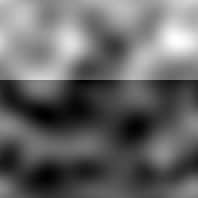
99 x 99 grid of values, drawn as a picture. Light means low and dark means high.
Lone odd cells: none. Roughest part: middle left. Ninth with the lowest average: top right. Seam: horizontal, 40% of the way down, the bottom part higher.
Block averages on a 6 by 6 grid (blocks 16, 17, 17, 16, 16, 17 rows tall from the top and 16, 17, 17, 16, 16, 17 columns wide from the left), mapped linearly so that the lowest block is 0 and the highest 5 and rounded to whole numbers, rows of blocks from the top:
122120 / 112310 / 324334 / 455443 / 433433 / 454443
